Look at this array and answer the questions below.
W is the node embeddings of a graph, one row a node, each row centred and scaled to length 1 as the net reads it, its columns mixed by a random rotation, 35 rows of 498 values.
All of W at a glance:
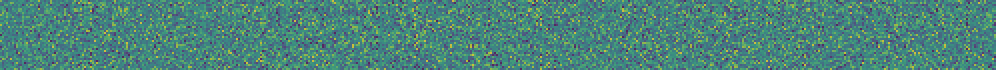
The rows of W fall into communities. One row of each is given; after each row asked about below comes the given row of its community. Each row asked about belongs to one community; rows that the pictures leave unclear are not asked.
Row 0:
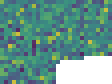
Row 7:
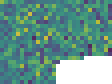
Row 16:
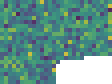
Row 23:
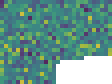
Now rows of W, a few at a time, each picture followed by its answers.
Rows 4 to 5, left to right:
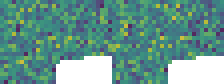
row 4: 0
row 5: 0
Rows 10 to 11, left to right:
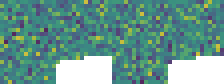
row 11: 7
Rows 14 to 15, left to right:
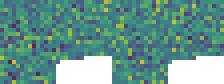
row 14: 0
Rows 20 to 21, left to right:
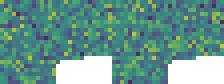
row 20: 16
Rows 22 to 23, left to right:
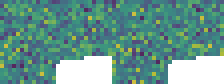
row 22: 23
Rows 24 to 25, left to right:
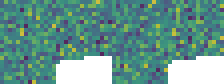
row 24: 7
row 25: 16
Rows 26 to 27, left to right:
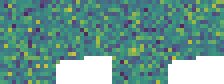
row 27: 0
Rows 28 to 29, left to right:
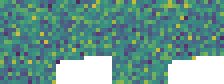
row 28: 7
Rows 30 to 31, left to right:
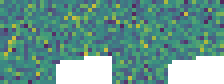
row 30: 7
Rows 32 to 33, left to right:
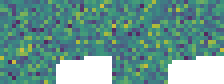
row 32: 0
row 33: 16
